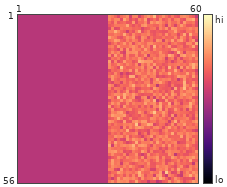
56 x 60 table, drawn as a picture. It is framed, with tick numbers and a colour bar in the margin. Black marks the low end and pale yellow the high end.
It is made of 1 by 2 panels. Panel 1,1: middling, flat. Panel 1,2: high, fine-grained.
